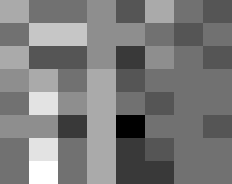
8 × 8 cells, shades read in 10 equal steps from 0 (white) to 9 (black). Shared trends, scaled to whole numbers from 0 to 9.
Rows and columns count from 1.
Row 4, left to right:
4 3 5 3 6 5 5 5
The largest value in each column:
5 6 7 4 9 7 6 6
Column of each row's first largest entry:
5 7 5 5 6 5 5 5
